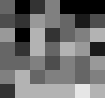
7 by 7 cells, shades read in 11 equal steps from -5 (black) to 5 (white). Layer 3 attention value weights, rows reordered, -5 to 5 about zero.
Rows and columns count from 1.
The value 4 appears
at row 7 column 6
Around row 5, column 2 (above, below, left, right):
-3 2 -1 0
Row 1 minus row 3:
-2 0 -5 3 -4 -5 -7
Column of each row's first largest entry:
4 3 3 3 7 2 6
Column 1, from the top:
-1 -2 1 -1 -1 0 -3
